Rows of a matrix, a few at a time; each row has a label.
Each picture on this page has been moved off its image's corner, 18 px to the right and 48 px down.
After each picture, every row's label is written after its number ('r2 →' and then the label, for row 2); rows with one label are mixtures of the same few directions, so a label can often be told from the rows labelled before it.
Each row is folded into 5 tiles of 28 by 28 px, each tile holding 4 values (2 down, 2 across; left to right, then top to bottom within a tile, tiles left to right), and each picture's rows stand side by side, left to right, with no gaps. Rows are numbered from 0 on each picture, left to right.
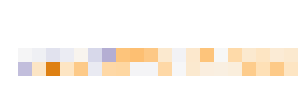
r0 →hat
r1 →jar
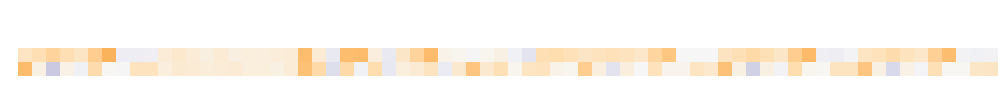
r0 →hat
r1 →jar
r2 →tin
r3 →hat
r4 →hat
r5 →hat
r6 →hat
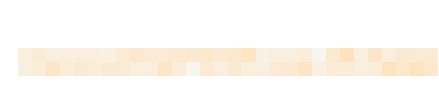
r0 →hat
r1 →hat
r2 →jar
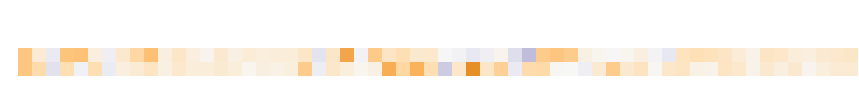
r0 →tin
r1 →jar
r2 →jar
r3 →hat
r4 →hat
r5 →tin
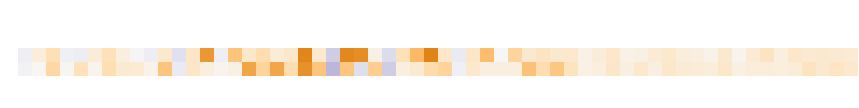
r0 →tin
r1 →jar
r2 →tin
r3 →jar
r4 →tin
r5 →jar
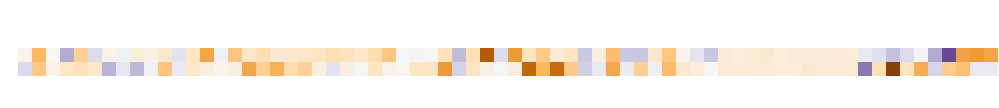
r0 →jar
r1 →jar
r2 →hat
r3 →jar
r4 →tin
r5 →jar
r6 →hat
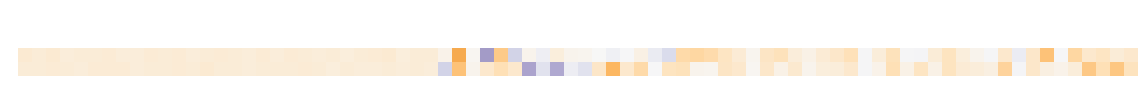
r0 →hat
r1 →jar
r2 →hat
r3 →jar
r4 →hat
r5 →tin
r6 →tin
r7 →jar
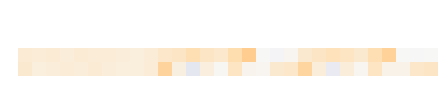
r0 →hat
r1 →hat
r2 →hat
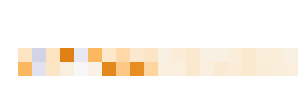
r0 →jar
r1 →tin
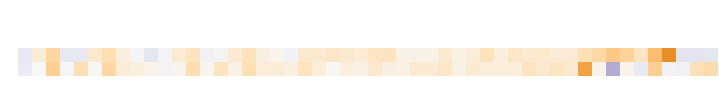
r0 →tin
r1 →tin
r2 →hat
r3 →jar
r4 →hat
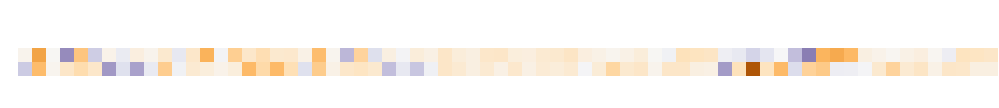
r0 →jar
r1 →jar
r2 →jar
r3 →tin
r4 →hat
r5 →hat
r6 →hat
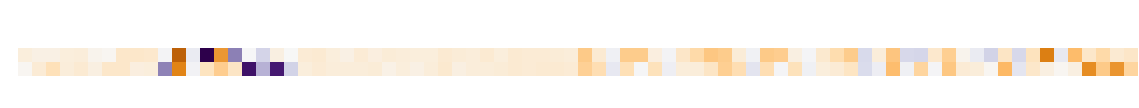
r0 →hat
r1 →jar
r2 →jar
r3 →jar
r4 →tin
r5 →tin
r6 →tin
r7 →jar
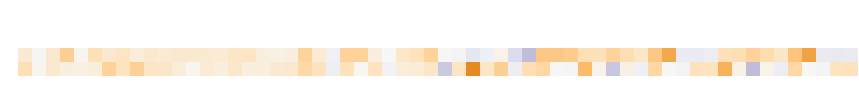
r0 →jar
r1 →hat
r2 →tin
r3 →hat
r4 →hat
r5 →hat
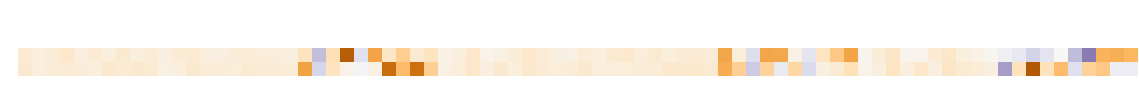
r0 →jar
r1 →tin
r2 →jar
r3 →tin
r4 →jar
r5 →tin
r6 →tin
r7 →hat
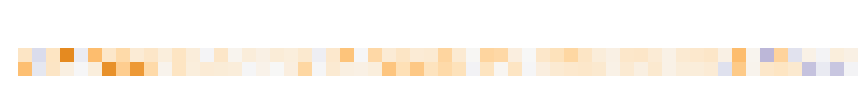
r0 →jar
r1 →jar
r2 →jar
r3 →tin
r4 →tin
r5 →jar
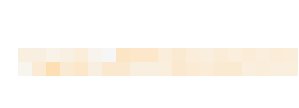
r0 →hat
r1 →jar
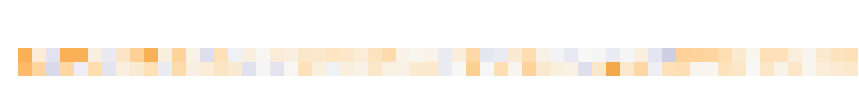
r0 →tin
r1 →jar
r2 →hat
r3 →tin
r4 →hat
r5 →tin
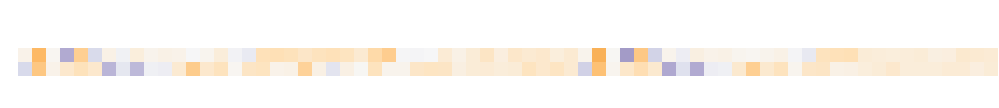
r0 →jar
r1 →hat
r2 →hat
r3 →jar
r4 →jar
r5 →hat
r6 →hat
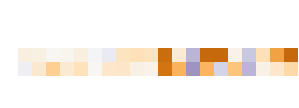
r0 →hat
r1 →tin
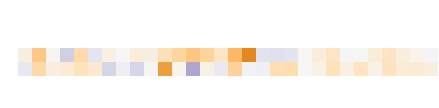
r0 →jar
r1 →hat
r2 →tin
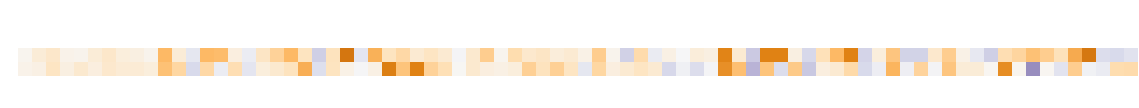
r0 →tin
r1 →tin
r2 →jar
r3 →jar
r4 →jar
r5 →tin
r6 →tin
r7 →hat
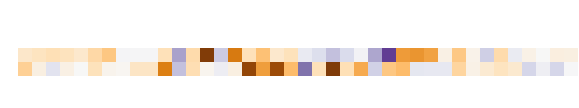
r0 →hat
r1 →jar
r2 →hat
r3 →jar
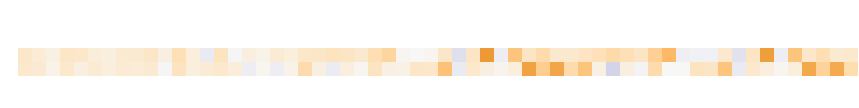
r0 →tin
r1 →jar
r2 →hat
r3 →jar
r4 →hat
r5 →jar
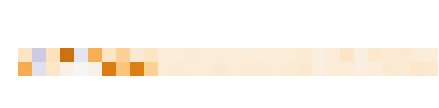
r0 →jar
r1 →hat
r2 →jar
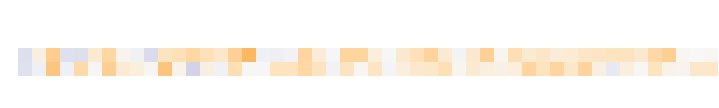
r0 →tin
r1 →hat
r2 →tin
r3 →jar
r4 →hat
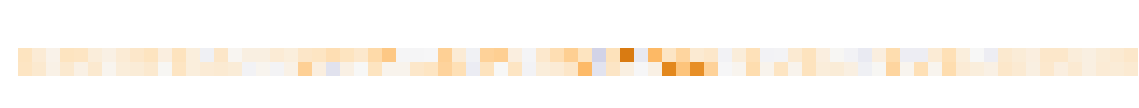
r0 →tin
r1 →jar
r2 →hat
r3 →tin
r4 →jar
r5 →tin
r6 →tin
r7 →tin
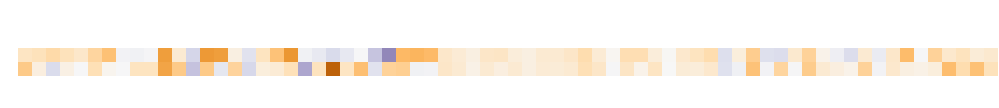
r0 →hat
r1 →tin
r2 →hat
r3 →tin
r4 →tin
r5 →tin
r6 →jar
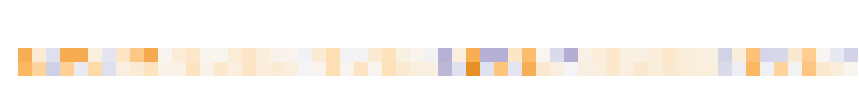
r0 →tin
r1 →tin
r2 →tin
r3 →tin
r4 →tin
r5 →tin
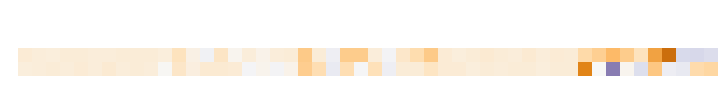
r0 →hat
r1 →jar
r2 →tin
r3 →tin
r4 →hat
